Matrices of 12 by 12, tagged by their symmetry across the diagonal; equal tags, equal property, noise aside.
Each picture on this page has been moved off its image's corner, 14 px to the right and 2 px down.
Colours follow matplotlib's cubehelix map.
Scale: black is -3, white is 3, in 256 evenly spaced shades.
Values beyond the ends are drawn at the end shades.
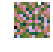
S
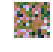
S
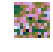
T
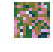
T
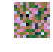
T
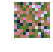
S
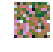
S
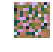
S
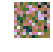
S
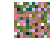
T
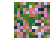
T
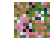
S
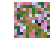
T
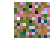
S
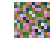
S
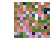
T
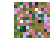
T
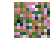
S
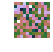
T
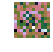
T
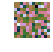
S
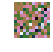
S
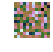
S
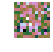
T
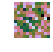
T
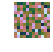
S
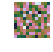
S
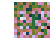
T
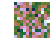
T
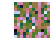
T
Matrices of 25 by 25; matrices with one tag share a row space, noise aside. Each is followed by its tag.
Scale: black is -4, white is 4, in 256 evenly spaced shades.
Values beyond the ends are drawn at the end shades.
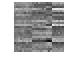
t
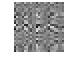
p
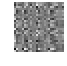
p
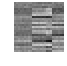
t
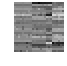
t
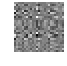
p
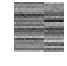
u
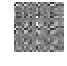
p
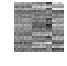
t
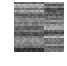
u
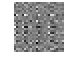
p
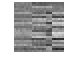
t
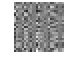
p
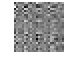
p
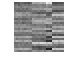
t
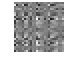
p
